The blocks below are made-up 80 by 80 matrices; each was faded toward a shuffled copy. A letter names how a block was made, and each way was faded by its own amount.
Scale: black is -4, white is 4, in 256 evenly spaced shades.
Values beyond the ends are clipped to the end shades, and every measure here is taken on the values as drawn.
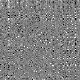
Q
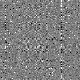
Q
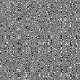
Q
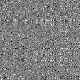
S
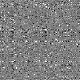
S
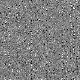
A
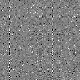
Q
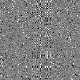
Q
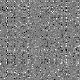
Q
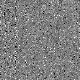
A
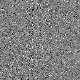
A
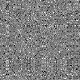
S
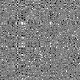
Q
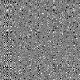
Q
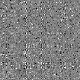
Q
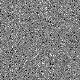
A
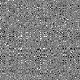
S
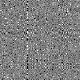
Q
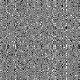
Q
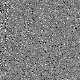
A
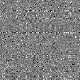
S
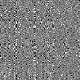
Q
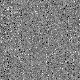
A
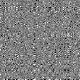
S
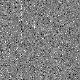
A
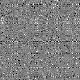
S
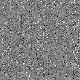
A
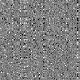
Q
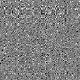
Q
